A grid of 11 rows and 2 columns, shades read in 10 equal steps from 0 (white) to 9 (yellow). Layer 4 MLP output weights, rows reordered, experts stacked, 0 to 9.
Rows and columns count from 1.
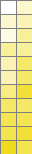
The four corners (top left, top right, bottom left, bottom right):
0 2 9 7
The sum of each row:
2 5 5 8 9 9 13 12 14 15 16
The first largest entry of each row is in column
2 2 2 1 2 2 2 1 1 2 1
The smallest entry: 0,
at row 1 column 1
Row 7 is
5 8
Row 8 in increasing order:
6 6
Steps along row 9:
same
